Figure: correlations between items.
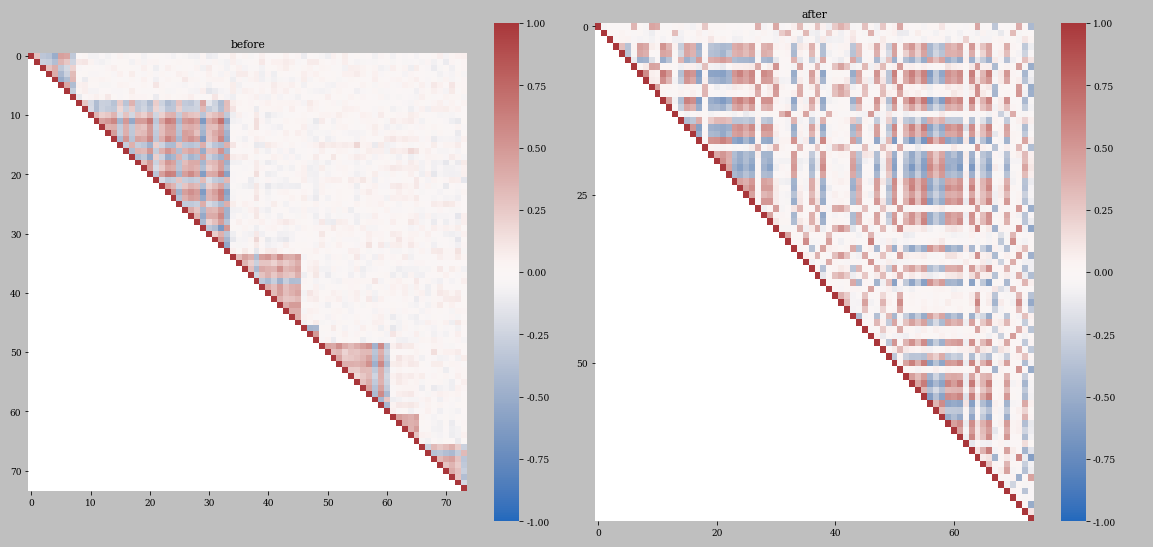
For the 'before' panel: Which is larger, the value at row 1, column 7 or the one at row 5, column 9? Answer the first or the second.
the second
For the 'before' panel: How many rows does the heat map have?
74
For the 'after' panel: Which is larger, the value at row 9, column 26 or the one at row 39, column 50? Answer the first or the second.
the first
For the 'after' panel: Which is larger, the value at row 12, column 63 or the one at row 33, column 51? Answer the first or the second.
the first
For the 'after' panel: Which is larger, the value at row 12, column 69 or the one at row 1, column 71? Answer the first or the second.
the first
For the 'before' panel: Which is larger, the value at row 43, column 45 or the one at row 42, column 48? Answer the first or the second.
the first
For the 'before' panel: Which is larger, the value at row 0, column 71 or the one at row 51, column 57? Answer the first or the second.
the second
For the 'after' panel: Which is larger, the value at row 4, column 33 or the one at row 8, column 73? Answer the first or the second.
the second
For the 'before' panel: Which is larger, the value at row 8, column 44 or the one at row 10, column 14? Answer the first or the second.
the second
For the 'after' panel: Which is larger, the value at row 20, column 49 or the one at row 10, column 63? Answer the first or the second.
the first
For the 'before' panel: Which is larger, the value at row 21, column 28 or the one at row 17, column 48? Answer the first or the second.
the second
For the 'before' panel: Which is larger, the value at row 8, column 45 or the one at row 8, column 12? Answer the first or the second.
the first
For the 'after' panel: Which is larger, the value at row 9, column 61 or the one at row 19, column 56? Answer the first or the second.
the second
